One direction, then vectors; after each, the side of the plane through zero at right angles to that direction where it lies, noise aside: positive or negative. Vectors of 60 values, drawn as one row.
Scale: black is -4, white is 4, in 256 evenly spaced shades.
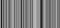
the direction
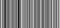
negative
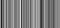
positive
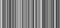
negative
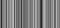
positive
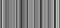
positive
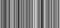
positive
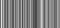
negative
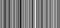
positive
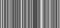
negative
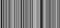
positive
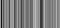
positive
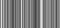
negative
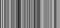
negative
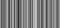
positive
